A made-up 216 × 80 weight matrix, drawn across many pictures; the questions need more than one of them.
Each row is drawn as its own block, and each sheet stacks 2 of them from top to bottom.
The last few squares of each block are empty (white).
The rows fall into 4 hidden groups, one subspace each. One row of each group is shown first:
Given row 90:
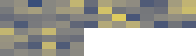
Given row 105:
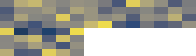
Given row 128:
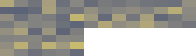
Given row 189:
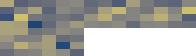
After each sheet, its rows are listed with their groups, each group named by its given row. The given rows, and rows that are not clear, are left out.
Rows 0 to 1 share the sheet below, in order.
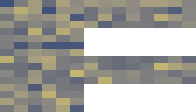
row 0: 128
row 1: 128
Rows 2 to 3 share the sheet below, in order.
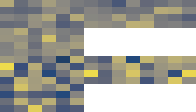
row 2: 128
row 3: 105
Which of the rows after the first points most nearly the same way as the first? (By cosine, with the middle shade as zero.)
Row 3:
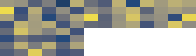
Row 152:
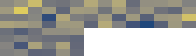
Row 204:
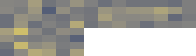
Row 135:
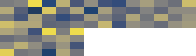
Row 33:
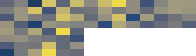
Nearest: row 204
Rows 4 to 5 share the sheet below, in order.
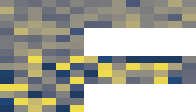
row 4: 105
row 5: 189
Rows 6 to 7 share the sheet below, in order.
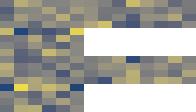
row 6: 105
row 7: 105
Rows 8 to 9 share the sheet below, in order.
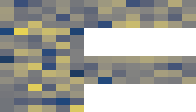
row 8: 105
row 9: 128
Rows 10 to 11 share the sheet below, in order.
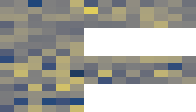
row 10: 90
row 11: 128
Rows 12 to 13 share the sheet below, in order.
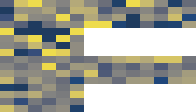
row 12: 105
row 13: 189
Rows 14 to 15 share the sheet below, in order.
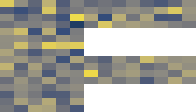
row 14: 128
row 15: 105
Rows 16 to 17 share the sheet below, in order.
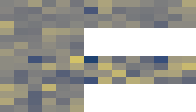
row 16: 90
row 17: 90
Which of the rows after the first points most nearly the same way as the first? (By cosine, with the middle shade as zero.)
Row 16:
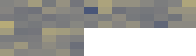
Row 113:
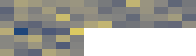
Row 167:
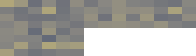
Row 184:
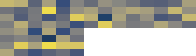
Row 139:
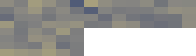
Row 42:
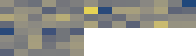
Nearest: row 139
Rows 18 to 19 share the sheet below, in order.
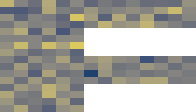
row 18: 128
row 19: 105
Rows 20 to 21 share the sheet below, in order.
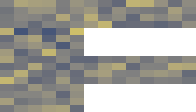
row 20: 105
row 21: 189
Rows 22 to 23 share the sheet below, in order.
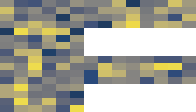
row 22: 105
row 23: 189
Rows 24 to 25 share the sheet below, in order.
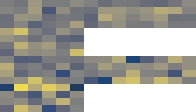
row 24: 189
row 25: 105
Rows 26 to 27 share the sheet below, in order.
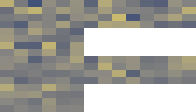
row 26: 90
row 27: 90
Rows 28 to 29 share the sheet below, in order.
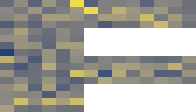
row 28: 90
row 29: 128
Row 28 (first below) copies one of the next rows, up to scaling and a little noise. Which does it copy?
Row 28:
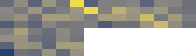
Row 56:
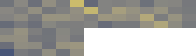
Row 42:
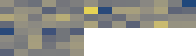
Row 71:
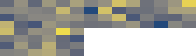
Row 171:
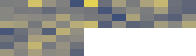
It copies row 56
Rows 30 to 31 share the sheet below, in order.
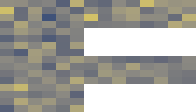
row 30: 105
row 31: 189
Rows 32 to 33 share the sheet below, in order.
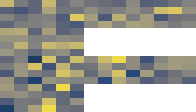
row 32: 128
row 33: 90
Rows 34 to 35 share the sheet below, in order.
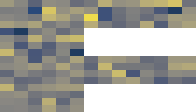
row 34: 189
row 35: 90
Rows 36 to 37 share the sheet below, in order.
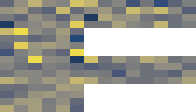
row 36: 189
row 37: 90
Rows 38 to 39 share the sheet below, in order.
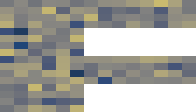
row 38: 189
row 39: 128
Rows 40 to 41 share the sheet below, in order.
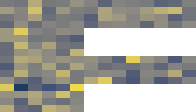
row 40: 189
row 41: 105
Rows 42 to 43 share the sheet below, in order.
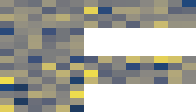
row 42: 90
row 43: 189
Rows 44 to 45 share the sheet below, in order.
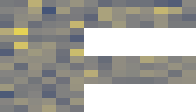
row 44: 189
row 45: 105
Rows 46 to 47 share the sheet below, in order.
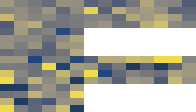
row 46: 90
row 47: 189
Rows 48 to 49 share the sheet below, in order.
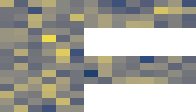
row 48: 128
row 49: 105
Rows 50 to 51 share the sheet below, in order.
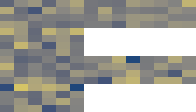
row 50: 90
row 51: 105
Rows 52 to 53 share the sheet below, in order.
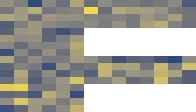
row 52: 90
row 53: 189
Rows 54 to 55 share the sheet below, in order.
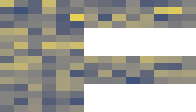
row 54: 128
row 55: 128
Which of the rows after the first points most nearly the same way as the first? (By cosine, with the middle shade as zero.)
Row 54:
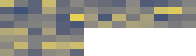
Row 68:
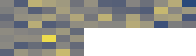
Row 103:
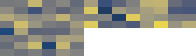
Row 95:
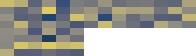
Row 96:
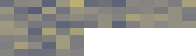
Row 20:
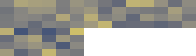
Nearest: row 95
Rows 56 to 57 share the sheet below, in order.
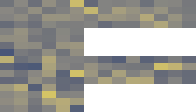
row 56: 90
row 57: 128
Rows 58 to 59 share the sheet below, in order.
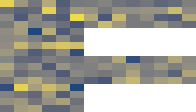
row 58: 128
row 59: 105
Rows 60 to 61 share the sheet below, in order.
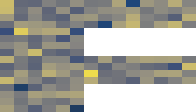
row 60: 105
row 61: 189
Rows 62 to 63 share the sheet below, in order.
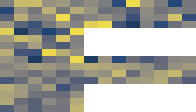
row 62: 105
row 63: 90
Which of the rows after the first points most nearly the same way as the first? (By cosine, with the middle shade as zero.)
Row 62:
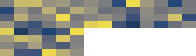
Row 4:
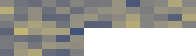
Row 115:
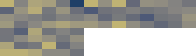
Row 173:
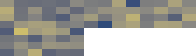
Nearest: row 115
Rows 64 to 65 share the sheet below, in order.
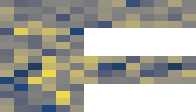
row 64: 105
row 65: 189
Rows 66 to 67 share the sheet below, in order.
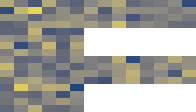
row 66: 90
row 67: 105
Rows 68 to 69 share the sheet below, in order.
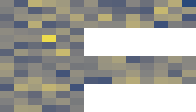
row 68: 128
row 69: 105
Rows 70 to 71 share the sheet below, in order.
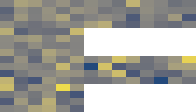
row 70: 105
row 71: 90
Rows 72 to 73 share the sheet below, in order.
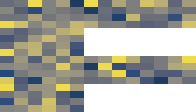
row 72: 90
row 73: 90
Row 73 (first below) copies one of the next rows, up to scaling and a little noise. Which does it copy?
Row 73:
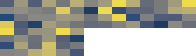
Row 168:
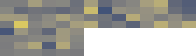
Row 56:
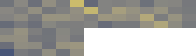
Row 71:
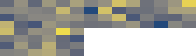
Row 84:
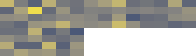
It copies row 71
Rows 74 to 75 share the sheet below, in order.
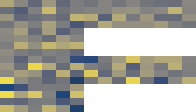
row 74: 128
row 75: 189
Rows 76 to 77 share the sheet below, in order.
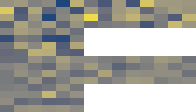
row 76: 105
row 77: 128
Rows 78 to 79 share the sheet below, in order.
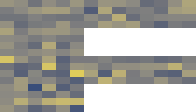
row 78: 90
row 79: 128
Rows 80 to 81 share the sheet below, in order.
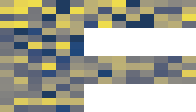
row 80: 128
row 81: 128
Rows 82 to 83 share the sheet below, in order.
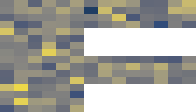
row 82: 90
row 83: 189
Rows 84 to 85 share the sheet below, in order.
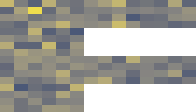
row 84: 90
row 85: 105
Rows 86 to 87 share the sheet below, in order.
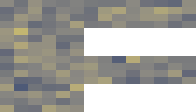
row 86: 189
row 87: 105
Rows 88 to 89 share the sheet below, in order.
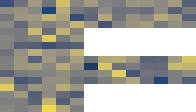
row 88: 128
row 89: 90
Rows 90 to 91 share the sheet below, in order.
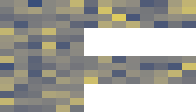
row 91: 189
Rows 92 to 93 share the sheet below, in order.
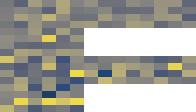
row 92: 128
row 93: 128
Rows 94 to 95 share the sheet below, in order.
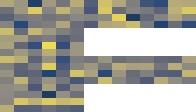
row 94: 90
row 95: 128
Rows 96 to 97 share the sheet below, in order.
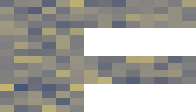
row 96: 90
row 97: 105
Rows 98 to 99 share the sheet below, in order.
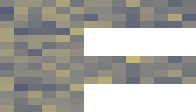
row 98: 105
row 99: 105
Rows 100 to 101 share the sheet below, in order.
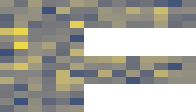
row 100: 189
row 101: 128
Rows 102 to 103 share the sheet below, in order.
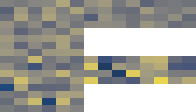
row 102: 105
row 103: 90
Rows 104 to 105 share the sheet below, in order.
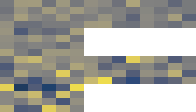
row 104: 105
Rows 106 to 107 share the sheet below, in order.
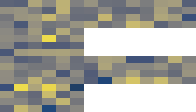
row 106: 128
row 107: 105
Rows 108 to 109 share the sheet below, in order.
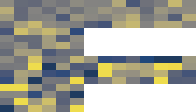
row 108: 105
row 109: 189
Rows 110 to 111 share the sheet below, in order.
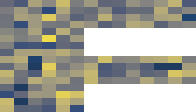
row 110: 128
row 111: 189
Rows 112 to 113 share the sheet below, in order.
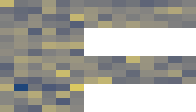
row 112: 128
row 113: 105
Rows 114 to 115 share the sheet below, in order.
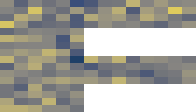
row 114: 189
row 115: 90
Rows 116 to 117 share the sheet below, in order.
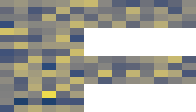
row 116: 189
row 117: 128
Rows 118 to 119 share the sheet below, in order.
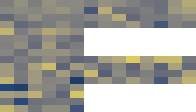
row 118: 90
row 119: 189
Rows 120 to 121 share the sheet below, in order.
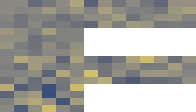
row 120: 90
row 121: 105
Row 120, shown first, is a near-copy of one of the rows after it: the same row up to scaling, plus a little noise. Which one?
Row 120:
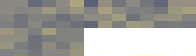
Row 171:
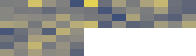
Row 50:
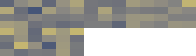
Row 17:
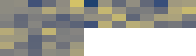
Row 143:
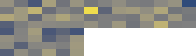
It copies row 17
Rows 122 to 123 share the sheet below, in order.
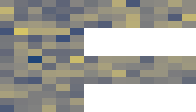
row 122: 105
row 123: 90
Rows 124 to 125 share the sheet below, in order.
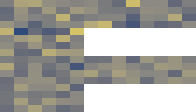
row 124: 105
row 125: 105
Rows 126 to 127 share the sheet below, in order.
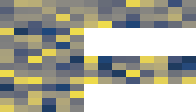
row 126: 105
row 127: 90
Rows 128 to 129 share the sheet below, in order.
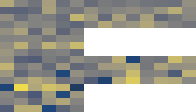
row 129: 105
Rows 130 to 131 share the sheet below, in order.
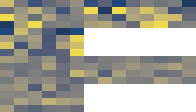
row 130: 90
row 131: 128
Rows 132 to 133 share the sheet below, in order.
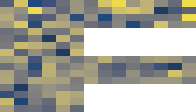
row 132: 128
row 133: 189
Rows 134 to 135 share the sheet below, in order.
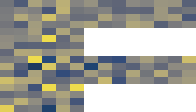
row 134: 128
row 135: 90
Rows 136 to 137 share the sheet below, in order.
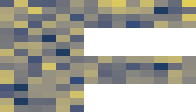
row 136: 128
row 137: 189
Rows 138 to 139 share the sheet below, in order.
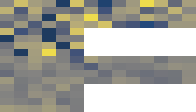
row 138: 105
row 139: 90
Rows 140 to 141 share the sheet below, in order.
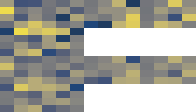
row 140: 105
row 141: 105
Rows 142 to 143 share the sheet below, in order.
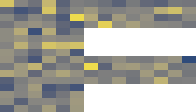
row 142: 128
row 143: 90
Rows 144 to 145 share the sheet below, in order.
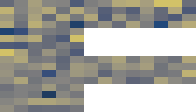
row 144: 189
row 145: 128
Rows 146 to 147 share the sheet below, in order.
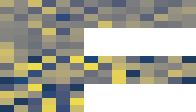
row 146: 90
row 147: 90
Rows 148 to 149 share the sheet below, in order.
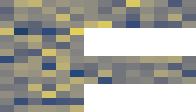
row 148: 105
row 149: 128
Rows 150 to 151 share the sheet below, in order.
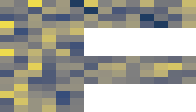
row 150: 90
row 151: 189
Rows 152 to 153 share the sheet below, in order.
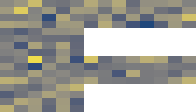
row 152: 128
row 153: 90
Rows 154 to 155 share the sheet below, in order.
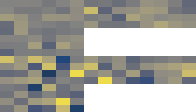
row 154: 90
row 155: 128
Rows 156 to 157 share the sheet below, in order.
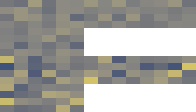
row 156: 128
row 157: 189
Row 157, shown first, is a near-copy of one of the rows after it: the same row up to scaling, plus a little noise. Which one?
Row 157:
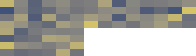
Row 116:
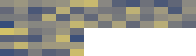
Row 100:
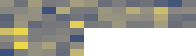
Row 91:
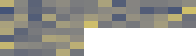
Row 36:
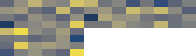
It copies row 91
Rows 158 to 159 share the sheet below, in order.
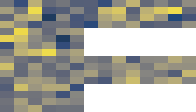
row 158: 189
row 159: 105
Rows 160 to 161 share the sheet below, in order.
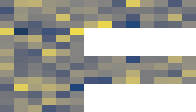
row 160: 105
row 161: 105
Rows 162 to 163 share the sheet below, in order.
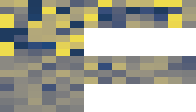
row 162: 189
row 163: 90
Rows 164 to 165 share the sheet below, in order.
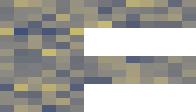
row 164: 105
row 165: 105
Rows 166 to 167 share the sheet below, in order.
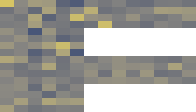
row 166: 128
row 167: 128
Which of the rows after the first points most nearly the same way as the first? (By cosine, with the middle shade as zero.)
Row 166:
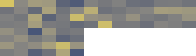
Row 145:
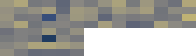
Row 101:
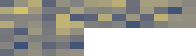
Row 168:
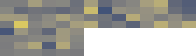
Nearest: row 145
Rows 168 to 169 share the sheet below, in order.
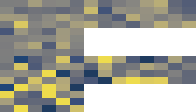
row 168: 90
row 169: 105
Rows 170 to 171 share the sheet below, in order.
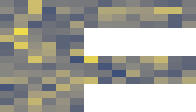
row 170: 189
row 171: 90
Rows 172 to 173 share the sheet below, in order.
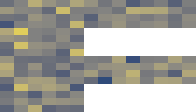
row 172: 189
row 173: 105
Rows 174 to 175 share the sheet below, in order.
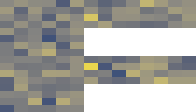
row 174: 105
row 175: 90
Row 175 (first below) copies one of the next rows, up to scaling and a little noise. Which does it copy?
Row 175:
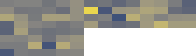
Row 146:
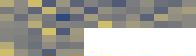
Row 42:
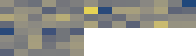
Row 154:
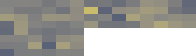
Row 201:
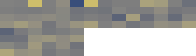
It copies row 154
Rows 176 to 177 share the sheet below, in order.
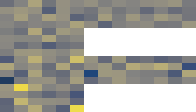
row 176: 128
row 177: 189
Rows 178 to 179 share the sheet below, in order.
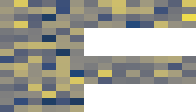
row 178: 128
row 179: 128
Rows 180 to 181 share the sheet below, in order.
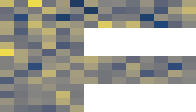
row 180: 90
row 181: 189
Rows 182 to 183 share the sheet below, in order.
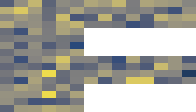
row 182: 128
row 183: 128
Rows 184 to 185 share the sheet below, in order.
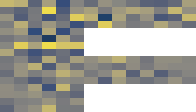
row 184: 128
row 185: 90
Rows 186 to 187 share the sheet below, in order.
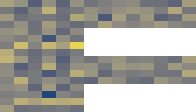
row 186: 128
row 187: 128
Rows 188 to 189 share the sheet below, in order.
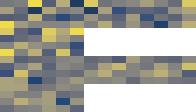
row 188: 90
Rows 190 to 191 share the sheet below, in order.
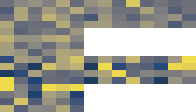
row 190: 105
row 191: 90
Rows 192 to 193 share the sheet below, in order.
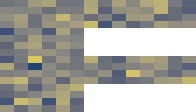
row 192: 90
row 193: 90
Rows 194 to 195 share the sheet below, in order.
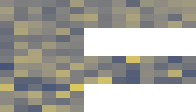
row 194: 105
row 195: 105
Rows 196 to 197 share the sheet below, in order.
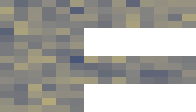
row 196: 105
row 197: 90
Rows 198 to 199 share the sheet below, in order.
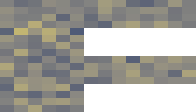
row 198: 105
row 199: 105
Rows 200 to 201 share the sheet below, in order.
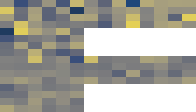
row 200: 105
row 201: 90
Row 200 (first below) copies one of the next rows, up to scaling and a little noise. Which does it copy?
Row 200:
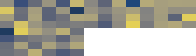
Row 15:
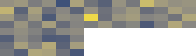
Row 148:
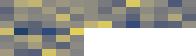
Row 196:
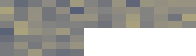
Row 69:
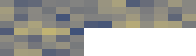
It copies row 196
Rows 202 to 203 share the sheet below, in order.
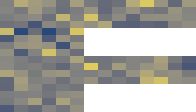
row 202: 105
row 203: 90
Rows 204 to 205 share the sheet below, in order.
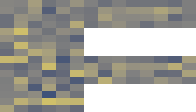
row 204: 189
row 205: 128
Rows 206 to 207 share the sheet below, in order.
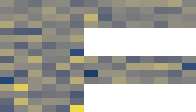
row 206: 189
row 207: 189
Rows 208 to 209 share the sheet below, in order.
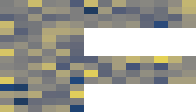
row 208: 90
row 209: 189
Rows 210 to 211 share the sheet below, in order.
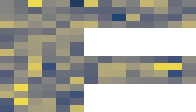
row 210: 90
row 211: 189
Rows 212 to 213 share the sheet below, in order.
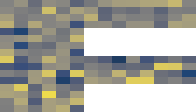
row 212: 189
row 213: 128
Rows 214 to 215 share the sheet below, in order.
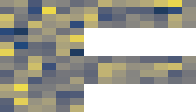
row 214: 189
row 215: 189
